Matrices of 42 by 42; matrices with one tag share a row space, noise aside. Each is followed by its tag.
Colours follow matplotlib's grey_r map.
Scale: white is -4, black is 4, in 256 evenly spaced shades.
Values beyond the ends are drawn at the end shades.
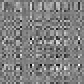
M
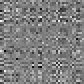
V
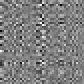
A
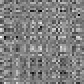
V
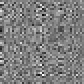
A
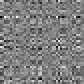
V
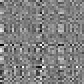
A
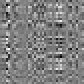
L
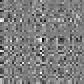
A
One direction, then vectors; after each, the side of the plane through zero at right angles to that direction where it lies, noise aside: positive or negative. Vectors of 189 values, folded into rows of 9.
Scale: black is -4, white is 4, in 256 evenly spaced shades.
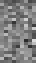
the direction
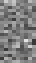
negative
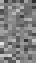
positive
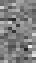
negative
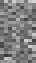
negative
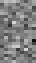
negative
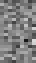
positive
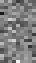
positive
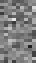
positive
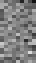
positive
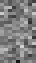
positive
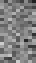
positive
